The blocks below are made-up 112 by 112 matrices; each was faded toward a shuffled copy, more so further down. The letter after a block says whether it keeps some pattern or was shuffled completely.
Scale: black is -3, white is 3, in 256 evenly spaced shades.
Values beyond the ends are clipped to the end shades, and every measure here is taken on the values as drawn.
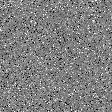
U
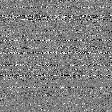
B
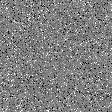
U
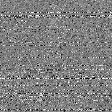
B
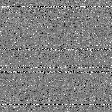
B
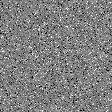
U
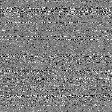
B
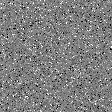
U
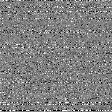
B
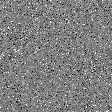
U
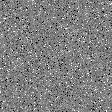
U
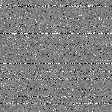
B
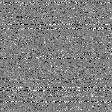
B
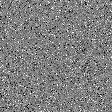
U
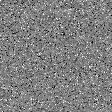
U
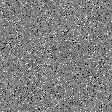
U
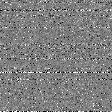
B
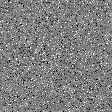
U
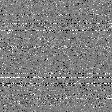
B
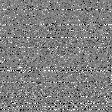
B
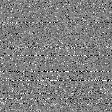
B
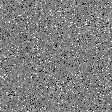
U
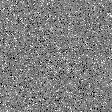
U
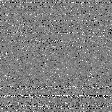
B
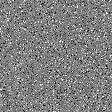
U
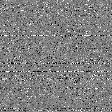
B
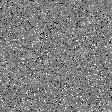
U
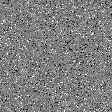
U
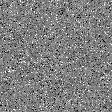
U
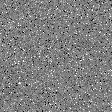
U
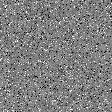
U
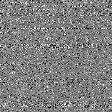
B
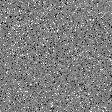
U
